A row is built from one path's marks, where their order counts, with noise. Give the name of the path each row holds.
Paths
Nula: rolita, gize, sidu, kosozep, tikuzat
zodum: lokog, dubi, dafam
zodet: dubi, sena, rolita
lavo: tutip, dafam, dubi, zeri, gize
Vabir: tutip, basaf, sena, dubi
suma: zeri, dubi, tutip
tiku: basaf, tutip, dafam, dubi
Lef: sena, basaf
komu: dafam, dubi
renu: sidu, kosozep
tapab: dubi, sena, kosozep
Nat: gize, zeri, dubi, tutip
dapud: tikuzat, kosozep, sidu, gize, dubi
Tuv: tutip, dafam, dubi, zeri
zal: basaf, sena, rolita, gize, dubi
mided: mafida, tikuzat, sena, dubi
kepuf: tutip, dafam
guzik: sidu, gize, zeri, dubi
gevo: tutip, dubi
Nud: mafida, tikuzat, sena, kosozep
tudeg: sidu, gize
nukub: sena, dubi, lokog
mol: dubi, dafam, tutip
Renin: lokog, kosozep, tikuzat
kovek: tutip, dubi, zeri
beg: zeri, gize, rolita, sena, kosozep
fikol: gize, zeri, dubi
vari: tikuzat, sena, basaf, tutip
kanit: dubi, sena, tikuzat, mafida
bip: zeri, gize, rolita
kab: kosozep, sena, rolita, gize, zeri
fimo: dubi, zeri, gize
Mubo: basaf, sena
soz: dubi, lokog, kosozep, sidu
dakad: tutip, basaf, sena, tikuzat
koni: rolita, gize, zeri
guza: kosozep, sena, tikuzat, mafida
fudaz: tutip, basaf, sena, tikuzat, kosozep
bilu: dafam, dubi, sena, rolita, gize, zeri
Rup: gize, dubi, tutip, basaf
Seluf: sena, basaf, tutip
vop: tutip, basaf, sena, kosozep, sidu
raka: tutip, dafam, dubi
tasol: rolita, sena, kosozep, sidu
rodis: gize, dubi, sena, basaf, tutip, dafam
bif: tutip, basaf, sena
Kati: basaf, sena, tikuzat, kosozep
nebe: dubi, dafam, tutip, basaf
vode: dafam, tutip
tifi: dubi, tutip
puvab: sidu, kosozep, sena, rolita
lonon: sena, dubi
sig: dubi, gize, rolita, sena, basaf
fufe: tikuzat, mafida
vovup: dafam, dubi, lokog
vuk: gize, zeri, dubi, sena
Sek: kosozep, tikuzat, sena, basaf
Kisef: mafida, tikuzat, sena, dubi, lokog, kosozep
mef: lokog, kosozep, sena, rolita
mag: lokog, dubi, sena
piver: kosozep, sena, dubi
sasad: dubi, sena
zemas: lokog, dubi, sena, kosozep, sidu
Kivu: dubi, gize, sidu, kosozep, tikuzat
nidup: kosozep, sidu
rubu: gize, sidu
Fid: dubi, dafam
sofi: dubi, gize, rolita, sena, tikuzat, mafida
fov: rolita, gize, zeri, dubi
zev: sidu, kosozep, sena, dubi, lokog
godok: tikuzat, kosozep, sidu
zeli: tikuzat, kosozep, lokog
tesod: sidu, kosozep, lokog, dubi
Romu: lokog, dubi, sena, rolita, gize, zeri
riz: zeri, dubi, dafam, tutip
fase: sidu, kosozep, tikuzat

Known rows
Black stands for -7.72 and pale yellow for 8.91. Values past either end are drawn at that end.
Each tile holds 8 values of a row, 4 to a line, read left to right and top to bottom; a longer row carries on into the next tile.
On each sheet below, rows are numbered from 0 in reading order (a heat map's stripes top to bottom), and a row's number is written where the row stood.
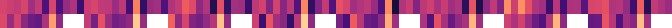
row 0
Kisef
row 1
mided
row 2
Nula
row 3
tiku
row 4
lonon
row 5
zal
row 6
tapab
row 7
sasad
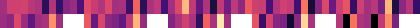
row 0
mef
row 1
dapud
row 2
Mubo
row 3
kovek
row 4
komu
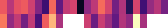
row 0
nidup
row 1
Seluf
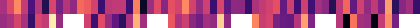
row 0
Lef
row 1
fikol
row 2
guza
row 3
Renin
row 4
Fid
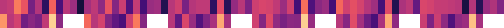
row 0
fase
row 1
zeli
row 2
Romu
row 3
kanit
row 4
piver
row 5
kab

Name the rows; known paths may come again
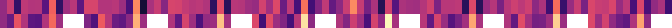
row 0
nukub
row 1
lonon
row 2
vuk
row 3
nebe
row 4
bif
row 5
Romu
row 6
Vabir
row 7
Kisef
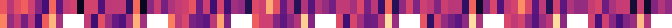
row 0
nidup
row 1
fov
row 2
Renin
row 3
Kati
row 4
Rup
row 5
Nat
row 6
Sek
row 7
koni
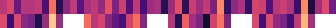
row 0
Tuv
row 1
zeli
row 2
zodum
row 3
guzik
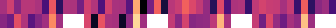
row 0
mag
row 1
gevo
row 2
tasol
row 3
sofi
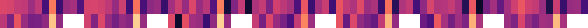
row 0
mided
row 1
kanit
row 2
mol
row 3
zev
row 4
dapud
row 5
zodet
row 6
puvab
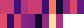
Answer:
kovek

